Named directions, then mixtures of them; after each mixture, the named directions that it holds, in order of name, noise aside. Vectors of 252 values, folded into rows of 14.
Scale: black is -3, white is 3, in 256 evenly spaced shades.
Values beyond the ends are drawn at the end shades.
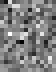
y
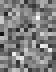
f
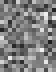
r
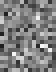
f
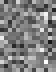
r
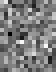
f, y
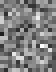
f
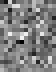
y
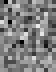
r, y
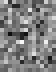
y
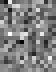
y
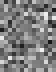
r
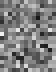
f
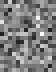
f, y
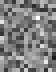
f, r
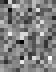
y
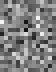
f, y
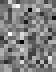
r, y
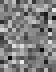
r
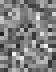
f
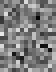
f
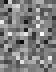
f, y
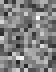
f, r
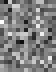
f, y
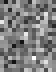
r, y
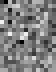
r, y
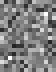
r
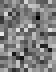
f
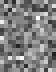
f, r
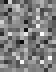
f, y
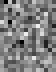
r, y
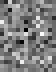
f, y
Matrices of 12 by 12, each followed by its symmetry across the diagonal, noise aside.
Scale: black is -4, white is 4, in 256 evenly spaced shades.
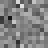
neither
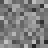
neither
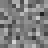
antisymmetric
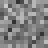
neither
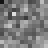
symmetric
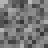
symmetric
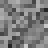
symmetric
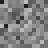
symmetric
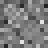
symmetric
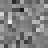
antisymmetric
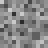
symmetric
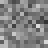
neither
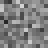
antisymmetric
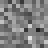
antisymmetric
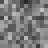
neither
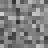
antisymmetric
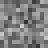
antisymmetric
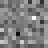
antisymmetric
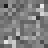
symmetric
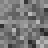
symmetric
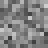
neither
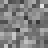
neither
